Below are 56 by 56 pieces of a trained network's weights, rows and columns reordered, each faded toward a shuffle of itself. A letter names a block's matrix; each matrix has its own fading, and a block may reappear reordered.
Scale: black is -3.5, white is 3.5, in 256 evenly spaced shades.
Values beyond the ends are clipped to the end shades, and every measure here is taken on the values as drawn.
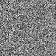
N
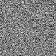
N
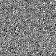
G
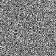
N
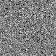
G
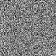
N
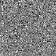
G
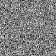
N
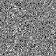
G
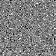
G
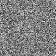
N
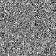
G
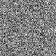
N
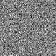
N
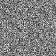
N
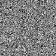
N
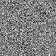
N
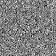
G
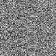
N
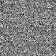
N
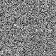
N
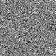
N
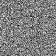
N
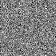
N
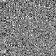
G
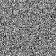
N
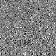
G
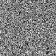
N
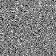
G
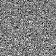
G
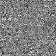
G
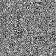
N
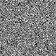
G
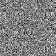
N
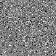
G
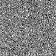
G
